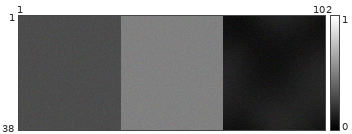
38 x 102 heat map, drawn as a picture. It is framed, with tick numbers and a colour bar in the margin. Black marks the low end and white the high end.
It is made of 1 by 3 panels. Panel 1,1: low, flat. Panel 1,2: middling, flat. Panel 1,3: very low, smooth, faint in contrast.
